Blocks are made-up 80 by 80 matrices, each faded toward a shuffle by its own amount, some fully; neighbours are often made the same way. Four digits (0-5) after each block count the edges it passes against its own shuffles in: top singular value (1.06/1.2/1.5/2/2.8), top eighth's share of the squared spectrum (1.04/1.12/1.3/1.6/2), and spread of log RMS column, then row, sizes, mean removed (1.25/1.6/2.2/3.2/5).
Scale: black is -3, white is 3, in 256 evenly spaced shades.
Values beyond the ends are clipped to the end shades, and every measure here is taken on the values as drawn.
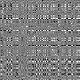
5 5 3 4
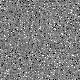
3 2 0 0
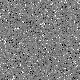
0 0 0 0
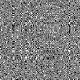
4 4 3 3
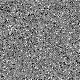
1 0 0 0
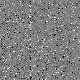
3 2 0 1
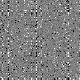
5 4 2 1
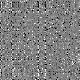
4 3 2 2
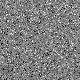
2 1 0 0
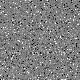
2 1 0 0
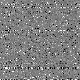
4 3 1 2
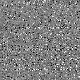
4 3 1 2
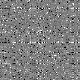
4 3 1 2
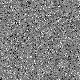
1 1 0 0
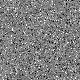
0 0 0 0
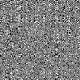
4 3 2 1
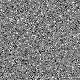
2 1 0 0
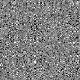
4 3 2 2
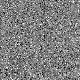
3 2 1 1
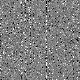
2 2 2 0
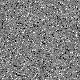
0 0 0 0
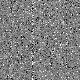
1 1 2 0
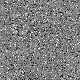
0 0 0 0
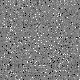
2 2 1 1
